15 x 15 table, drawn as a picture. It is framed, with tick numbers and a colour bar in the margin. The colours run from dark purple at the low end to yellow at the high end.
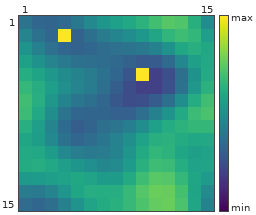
Two lone cells stand out, each far higher than its neighbours. There are no regular stripes. Values change most from cell to cell in the top left. The field is mottled with small blotches.
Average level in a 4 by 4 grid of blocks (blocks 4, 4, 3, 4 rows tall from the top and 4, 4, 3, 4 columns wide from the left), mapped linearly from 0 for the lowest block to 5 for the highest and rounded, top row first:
2124 / 3003 / 3134 / 2354
